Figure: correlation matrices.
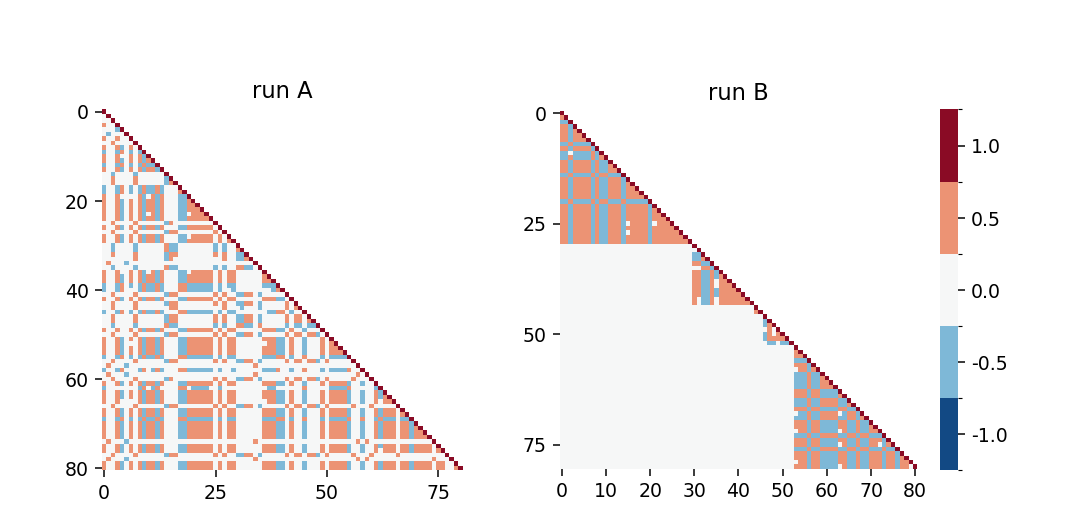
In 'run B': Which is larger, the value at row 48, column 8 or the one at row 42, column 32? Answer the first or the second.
the first
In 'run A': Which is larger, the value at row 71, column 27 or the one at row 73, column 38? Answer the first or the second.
the second
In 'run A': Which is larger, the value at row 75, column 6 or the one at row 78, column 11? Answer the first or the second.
the first
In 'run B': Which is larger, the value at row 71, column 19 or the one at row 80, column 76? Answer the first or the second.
the first
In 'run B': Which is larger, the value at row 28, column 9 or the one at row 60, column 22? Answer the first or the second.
the second
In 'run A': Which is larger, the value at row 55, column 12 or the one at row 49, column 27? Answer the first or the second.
the first
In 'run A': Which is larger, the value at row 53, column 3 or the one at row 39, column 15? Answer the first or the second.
the first
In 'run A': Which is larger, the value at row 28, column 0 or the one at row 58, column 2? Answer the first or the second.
the first
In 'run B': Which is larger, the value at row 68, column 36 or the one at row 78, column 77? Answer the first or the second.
the second
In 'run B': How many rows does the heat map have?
81
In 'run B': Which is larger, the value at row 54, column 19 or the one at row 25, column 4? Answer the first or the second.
the second
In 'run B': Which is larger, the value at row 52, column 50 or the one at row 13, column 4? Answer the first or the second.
the second
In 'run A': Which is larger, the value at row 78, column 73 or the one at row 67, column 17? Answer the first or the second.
the first
